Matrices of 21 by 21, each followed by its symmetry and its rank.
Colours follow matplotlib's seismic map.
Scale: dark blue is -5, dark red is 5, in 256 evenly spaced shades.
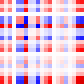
symmetric, rank one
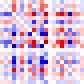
antisymmetric, rank two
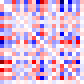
antisymmetric, rank two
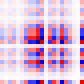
symmetric, rank one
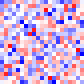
symmetric, full rank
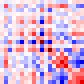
symmetric, rank three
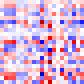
neither, rank three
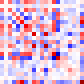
symmetric, rank three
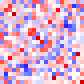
symmetric, full rank
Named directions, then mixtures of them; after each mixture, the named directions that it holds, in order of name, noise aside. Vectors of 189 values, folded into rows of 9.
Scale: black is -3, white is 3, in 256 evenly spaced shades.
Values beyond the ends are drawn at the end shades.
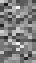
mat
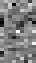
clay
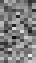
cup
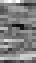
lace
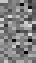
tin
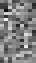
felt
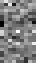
clay, mat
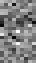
clay, mat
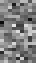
clay, cup, tin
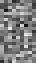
felt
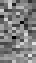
clay, cup, felt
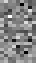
tin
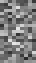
mat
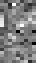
clay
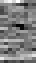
lace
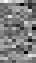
lace, tin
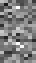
mat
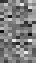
mat, tin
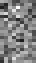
felt, mat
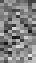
cup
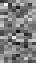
clay, felt, mat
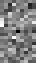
clay, mat, tin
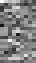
lace, mat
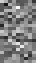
mat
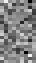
clay, cup, tin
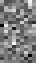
cup, mat, tin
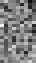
cup, felt, tin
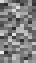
felt, mat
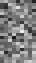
cup, felt, mat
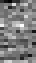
clay, lace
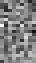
cup, felt, tin
